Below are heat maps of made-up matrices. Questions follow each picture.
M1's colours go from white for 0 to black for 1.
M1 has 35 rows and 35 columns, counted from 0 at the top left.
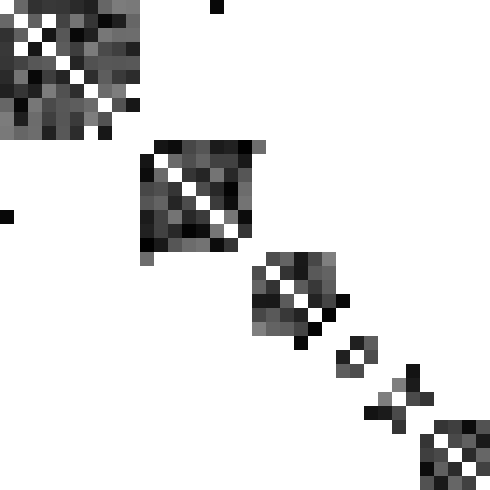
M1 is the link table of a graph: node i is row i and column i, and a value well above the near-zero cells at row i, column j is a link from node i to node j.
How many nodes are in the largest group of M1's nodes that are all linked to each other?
8
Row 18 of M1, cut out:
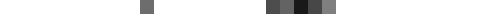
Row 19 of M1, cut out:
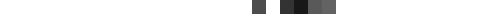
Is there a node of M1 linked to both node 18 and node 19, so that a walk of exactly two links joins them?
yes
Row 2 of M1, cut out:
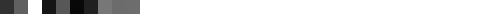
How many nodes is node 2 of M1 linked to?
9
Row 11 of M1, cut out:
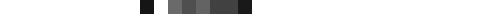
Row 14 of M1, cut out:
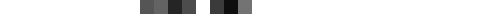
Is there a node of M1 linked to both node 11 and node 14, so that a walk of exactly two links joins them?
yes
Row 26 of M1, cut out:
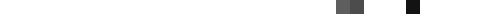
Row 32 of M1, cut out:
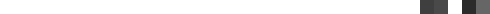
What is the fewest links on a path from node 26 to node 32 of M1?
4
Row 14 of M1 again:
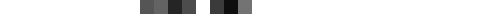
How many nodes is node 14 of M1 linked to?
7
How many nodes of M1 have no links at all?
0
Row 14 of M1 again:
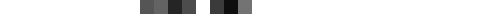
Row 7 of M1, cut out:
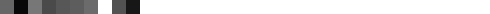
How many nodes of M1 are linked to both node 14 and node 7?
0
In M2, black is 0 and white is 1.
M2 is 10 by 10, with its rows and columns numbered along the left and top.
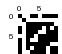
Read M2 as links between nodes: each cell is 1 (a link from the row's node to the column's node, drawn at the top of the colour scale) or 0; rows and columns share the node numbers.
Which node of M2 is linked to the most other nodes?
node 1
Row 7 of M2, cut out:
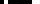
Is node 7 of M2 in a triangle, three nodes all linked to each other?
yes
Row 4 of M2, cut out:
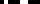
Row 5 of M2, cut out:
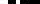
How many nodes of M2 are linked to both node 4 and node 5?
1
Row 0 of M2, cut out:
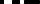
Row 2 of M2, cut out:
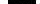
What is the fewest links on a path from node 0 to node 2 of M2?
1
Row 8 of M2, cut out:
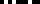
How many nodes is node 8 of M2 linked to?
3
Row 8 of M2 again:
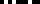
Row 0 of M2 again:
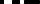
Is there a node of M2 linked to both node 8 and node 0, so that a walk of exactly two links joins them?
yes
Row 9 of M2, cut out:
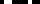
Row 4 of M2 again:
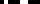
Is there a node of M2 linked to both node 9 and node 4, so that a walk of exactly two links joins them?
yes
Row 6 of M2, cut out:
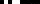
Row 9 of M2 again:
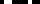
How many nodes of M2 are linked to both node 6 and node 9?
1
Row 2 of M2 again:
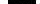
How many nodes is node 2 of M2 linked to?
3
